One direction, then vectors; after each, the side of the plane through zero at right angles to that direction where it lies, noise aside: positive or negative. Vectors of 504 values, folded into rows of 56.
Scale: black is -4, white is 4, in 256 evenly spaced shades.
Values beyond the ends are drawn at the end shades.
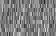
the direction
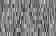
negative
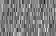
positive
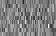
positive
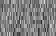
negative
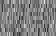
negative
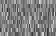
negative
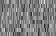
negative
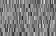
negative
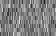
positive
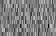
negative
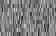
negative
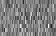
positive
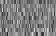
positive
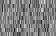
negative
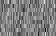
negative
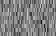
negative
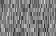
negative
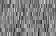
negative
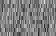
negative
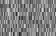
negative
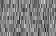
negative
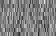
negative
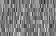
positive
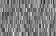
positive
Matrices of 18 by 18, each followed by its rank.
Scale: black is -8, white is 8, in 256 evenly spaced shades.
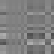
one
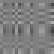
one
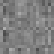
three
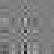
one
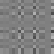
one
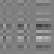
one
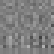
three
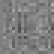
three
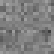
three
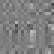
three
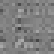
three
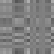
one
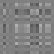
one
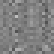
three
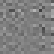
three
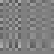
one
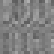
three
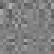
three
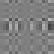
one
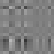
one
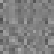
three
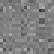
three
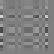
one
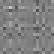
three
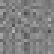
three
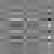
one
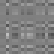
one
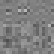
three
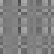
one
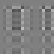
one
